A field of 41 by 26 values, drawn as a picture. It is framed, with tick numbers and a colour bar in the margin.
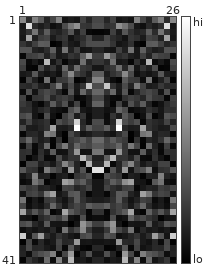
On average the colour sits 20% of the way up the scale. The values are skewed, with a long tail toward high values. The left and right halves mirror each other. There is no seam. The ninth with the highest average is the centre.
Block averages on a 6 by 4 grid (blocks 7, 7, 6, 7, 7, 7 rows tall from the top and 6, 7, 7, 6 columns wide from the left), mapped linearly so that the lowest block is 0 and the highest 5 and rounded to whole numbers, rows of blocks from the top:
4 2 2 4
0 3 3 0
1 2 2 1
0 5 5 0
2 2 2 2
1 2 2 1
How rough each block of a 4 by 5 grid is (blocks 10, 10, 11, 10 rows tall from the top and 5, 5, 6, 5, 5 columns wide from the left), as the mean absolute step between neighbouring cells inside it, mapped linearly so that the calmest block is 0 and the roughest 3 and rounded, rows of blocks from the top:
3 1 0 1 3 / 0 2 1 2 0 / 1 2 3 2 1 / 2 3 0 3 2
